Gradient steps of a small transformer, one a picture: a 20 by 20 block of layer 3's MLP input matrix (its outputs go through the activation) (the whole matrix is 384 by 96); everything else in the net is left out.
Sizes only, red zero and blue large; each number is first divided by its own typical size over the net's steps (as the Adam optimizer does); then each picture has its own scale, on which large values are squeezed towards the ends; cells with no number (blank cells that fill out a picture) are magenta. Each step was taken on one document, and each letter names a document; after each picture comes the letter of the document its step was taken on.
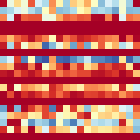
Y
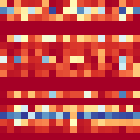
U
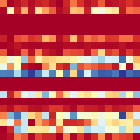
U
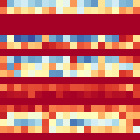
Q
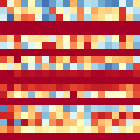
Y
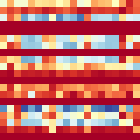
Y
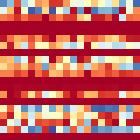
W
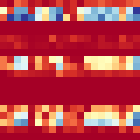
U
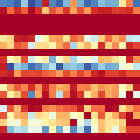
Q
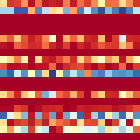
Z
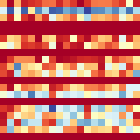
W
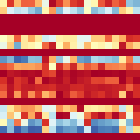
Q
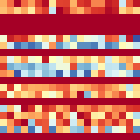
Q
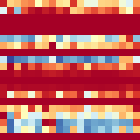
Q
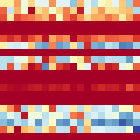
Y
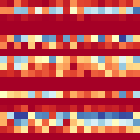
U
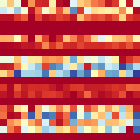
W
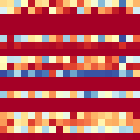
Z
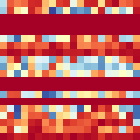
Z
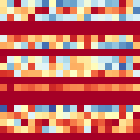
W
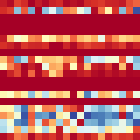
U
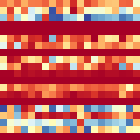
W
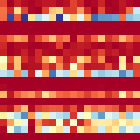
U
